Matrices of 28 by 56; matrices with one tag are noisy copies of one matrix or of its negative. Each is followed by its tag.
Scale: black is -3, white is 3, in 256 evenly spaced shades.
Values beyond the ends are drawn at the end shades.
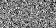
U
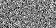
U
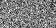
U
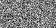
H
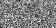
H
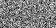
U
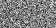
U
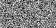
H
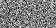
U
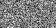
H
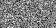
H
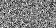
U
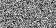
H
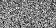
U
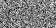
U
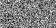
H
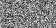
H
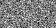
H
